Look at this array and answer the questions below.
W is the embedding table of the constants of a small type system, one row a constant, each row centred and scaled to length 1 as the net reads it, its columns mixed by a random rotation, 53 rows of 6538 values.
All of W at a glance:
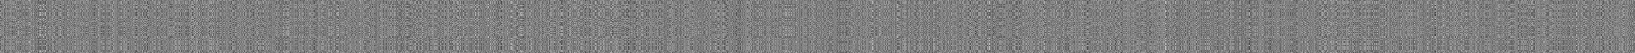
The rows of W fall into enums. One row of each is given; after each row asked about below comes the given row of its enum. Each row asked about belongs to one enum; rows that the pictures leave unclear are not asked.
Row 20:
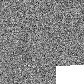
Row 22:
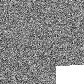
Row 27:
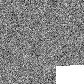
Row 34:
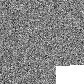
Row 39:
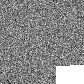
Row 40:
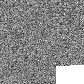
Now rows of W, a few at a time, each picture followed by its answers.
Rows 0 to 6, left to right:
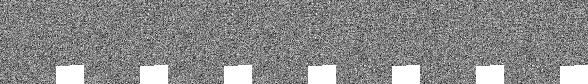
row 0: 22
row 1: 40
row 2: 40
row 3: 40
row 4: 20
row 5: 34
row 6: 20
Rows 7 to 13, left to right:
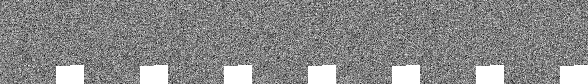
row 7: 20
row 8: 22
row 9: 34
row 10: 40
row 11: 40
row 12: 34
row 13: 39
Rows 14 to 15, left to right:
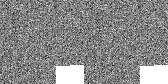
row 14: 34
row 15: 34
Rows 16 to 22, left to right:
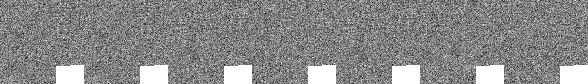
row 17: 40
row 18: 20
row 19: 34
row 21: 27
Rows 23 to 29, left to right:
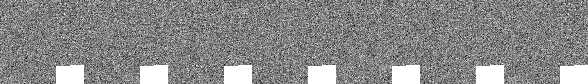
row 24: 22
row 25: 20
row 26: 39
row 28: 34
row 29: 40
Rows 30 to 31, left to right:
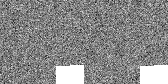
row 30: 34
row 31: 27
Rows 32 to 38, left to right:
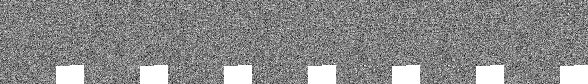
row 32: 22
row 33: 27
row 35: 34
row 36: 20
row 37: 20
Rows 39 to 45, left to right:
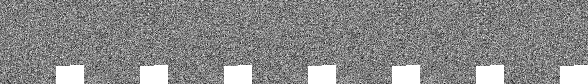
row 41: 22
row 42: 22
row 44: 40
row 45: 39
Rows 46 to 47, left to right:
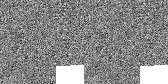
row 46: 40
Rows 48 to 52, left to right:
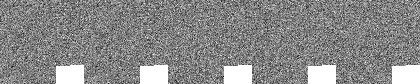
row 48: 40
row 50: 39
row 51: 34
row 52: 22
